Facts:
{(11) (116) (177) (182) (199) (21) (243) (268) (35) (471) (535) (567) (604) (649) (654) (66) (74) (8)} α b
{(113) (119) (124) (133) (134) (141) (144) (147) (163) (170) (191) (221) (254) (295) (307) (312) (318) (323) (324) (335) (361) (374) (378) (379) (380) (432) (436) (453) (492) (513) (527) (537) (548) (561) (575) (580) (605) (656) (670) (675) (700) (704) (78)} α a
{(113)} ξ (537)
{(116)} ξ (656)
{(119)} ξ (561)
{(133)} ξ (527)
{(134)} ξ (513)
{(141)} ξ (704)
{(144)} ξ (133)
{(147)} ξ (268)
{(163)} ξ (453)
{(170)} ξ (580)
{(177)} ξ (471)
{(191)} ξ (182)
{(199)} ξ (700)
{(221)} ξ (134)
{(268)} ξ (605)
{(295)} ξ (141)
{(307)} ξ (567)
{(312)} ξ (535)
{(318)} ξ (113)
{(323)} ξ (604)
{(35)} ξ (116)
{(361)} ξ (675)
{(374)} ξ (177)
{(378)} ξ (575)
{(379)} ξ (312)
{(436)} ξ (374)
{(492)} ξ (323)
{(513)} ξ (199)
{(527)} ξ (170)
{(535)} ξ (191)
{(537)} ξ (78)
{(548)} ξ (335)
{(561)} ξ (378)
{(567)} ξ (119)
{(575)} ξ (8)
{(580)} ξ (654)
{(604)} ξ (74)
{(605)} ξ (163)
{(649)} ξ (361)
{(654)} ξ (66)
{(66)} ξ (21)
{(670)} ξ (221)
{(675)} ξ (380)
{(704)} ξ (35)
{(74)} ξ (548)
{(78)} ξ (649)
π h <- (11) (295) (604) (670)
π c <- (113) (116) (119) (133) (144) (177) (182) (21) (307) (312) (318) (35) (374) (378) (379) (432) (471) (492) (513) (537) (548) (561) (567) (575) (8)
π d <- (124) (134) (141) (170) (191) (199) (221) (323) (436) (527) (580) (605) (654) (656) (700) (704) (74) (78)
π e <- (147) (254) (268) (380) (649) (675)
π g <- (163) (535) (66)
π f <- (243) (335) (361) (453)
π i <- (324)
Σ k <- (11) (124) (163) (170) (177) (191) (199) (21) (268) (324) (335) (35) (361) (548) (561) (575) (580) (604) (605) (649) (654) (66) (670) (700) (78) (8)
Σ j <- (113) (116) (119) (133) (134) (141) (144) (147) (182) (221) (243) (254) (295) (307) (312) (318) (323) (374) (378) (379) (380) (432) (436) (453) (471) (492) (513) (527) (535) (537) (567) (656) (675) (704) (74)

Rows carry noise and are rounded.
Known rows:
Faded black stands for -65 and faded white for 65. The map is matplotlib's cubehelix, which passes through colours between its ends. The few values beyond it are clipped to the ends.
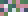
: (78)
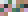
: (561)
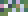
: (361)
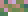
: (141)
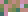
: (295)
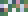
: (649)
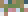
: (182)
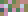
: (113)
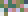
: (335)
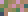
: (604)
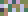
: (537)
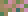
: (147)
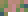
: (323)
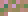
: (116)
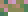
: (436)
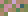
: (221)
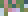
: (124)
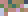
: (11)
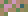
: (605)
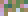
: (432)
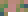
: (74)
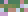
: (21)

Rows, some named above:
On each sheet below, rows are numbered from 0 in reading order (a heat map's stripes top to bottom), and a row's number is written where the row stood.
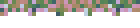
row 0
(113)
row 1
(243)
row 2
(268)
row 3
(254)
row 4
(243)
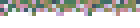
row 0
(78)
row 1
(335)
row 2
(21)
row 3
(380)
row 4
(8)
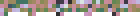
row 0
(380)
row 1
(318)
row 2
(580)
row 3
(575)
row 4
(133)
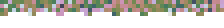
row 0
(675)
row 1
(324)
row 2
(575)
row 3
(243)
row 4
(268)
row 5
(199)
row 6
(335)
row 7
(66)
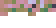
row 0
(144)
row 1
(567)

